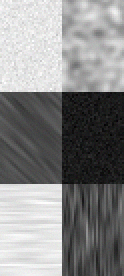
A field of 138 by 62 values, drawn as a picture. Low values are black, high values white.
It is made of 3 by 2 panels. Panel 1,1: very high, fine-grained, faint in contrast. Panel 1,2: high, blotchy. Panel 2,1: low, slanting down to the right, faint in contrast. Panel 2,2: very low, fine-grained, faint in contrast. Panel 3,1: very high, streaked across, faint in contrast. Panel 3,2: low, streaked downward.
